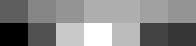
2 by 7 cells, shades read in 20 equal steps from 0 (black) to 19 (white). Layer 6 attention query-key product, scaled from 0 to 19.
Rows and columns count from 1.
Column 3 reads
11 15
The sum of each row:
77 63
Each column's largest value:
7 10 15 19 14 12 11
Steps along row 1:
up up up same down down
